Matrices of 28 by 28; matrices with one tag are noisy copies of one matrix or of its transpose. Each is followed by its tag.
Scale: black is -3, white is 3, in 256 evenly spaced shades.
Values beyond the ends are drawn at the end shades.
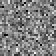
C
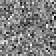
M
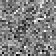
M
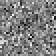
M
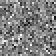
M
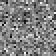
C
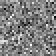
M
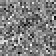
M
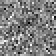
M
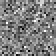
M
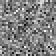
M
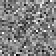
M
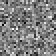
C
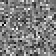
C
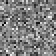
C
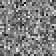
C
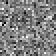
C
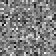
C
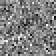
M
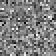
C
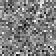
M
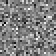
C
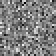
C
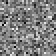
C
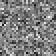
C
